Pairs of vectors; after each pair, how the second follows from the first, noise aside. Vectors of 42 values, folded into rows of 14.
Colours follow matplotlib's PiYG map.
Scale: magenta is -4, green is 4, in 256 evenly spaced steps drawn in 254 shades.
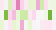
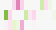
partly zeroed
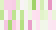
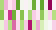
scaled up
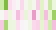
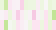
shrunk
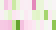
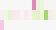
partly zeroed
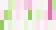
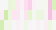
shrunk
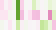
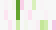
partly zeroed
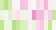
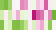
scaled up
